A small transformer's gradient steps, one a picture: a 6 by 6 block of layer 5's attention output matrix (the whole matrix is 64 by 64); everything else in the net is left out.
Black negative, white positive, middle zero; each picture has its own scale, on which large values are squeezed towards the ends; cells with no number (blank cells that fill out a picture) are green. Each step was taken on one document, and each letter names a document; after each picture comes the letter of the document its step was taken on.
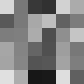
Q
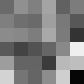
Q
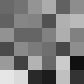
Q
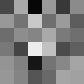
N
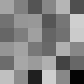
Q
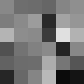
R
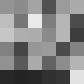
N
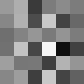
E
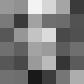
N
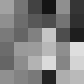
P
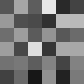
N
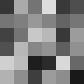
Q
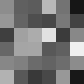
R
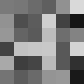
R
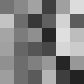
R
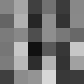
E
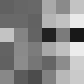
P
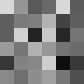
E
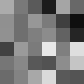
P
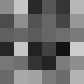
E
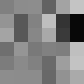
P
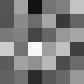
N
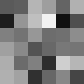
Q
